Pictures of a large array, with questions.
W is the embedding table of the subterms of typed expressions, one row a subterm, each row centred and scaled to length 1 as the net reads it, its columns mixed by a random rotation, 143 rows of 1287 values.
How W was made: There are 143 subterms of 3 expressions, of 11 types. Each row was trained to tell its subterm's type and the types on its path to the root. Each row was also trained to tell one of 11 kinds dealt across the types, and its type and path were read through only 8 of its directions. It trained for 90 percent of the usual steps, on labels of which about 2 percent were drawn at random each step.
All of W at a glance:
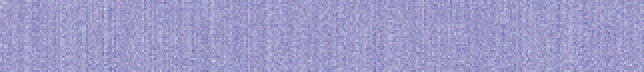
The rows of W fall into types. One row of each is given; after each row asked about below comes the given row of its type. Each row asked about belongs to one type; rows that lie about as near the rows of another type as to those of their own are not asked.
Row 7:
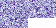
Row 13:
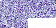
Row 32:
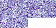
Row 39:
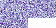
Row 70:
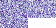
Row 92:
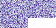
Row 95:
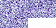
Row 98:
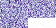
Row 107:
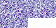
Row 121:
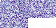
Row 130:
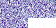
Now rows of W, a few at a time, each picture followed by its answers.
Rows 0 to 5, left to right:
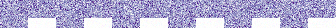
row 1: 39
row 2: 39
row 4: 7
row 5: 13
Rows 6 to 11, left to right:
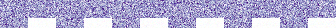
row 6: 13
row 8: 39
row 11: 92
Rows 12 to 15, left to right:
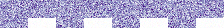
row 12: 95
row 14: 130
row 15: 39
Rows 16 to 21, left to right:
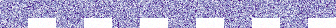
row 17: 32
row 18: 70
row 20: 98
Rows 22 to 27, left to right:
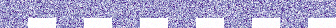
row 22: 121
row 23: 92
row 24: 13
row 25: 95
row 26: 39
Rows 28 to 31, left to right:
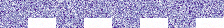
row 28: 98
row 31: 95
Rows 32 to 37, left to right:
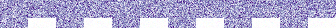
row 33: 98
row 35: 95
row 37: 95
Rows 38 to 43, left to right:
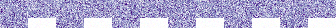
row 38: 70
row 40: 32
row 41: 70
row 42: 39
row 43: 107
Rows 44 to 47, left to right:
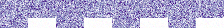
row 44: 7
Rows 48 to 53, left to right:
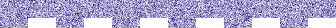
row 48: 7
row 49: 107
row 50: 7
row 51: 70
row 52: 107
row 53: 39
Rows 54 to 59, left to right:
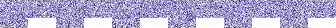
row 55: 92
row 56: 39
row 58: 98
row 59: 130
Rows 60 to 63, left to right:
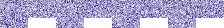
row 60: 70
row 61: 95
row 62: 95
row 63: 32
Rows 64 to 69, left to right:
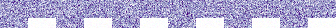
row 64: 13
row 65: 32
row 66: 92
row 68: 107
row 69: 107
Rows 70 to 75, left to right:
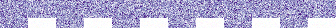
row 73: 13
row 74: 39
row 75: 107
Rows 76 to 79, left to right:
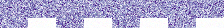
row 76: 7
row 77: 92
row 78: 107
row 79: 32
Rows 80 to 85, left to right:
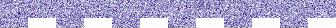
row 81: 107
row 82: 92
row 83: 95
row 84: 107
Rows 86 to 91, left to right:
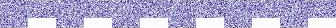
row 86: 13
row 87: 7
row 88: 95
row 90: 130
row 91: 95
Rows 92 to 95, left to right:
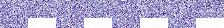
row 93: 98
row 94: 121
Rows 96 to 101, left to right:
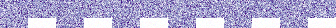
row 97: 92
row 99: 70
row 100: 7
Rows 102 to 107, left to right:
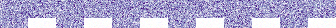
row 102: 95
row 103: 32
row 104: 98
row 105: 130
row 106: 98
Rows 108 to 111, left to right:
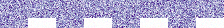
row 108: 13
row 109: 92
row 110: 98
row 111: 107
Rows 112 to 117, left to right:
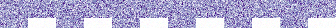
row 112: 32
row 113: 39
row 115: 92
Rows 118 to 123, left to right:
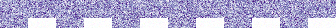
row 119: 107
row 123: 95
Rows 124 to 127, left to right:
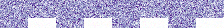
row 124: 39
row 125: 32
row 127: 92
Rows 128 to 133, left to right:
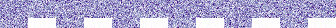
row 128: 121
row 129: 98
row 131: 98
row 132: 107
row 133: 32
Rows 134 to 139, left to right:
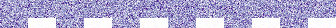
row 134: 70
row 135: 39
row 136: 7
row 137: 70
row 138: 92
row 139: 98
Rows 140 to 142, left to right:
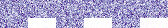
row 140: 32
